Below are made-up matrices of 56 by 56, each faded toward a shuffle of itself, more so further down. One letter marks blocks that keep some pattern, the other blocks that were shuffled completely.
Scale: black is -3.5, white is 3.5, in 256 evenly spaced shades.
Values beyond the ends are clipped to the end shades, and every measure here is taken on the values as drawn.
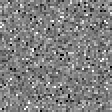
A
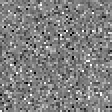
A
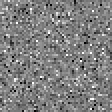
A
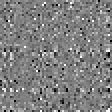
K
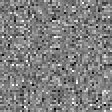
K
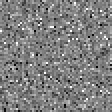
A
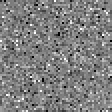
A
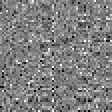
K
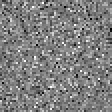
A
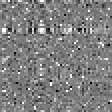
K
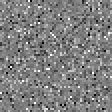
A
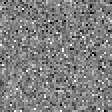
A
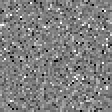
A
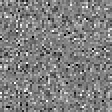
K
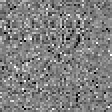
K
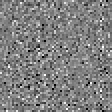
K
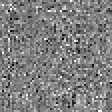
K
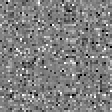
K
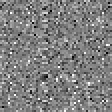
K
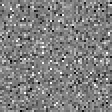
K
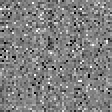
K
